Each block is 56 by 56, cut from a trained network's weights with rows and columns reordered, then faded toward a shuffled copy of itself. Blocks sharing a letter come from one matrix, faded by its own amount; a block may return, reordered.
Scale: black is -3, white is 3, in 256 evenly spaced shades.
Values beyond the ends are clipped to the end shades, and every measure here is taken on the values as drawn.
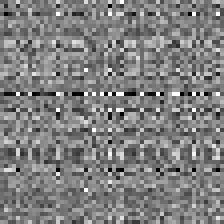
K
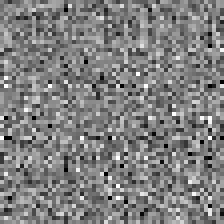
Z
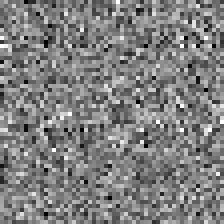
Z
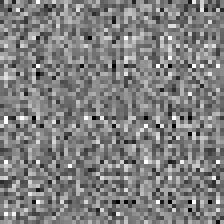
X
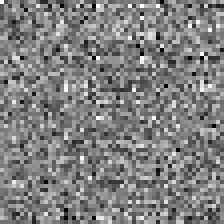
Z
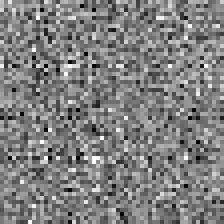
Z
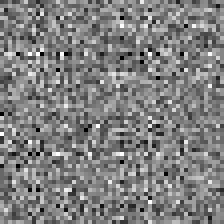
Z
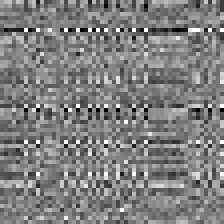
K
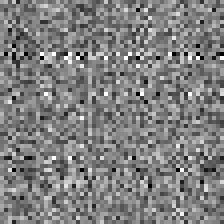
X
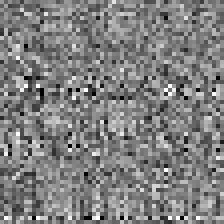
X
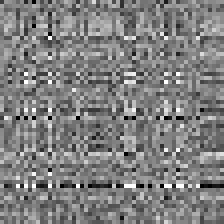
K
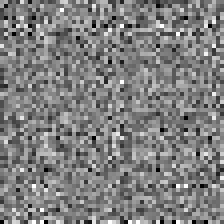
X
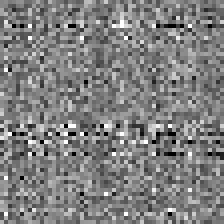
X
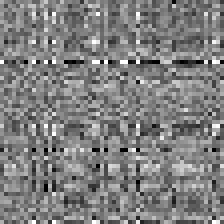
K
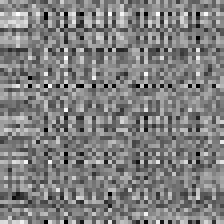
K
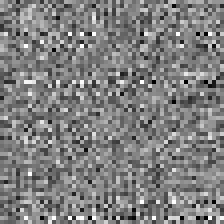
X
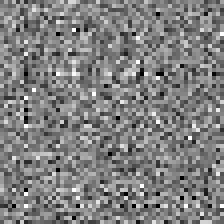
Z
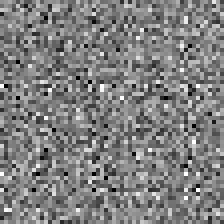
Z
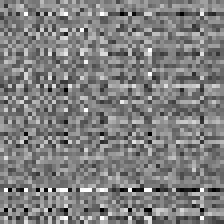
K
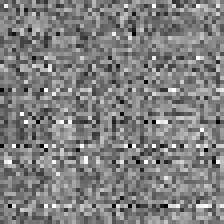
X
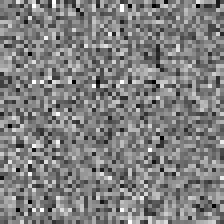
Z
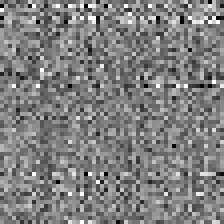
X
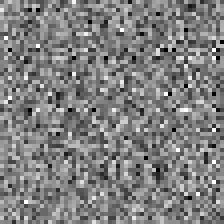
Z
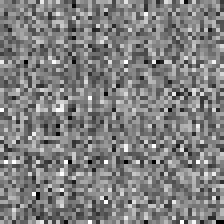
X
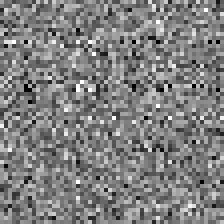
Z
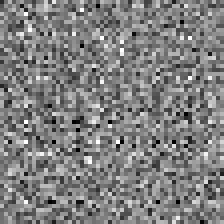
Z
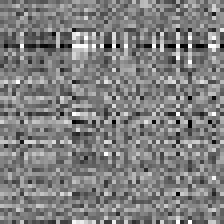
K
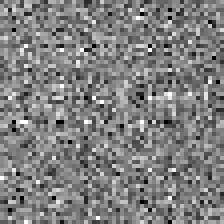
Z
